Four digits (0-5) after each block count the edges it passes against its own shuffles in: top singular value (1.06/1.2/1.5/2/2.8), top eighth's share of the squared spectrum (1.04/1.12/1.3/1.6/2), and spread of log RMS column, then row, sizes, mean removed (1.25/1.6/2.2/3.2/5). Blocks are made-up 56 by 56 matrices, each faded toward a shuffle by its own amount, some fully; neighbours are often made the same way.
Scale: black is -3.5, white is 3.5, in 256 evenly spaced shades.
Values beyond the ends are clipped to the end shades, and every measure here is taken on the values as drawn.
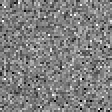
0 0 0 0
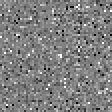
2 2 0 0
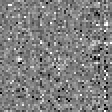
3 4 2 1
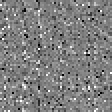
3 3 2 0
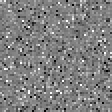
0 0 0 0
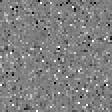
0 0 0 0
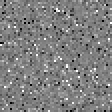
0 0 0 0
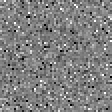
1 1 0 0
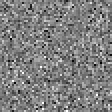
0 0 1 0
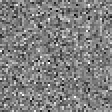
1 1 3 0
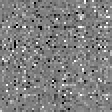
3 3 1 1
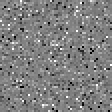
2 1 0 0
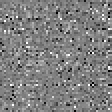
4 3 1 2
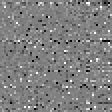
3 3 0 2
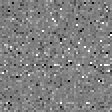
3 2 0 1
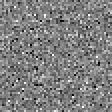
2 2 0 0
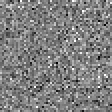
3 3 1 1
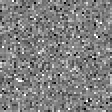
2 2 0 0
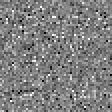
2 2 1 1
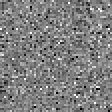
3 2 1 1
